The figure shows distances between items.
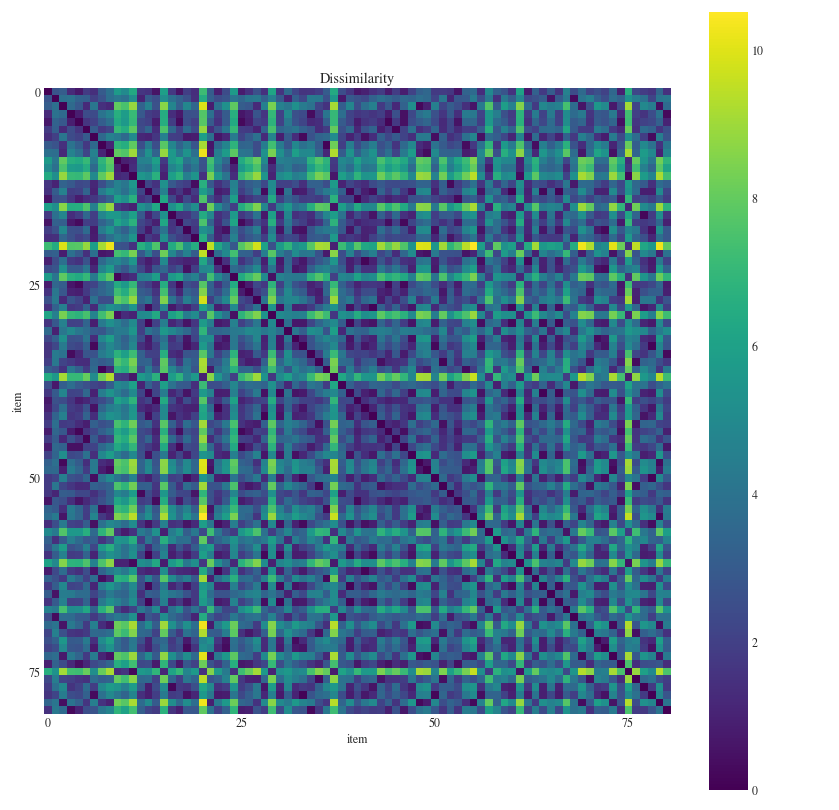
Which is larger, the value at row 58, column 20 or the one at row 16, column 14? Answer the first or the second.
the first
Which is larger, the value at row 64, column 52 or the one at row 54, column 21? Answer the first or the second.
the first
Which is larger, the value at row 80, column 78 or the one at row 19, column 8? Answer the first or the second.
the second
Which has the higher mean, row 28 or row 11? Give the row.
11
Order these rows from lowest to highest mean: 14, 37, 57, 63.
14, 63, 57, 37
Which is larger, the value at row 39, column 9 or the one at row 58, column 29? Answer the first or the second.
the second
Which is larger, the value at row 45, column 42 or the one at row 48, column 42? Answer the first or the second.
the second
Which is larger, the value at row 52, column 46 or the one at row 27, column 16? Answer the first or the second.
the second
